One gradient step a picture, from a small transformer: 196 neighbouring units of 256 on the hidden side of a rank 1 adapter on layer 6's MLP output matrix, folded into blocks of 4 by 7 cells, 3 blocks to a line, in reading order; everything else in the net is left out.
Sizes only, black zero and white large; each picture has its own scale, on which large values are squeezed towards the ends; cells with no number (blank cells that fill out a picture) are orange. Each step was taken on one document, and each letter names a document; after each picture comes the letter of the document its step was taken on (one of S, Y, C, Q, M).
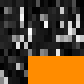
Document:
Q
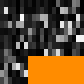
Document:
Q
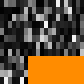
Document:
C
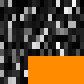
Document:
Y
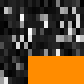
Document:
Q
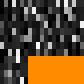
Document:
C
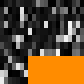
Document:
Q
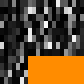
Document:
C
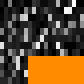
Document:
Y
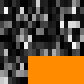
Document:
Q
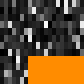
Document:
C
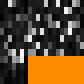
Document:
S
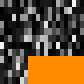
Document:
C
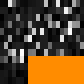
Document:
S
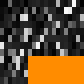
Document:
Y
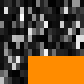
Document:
Q
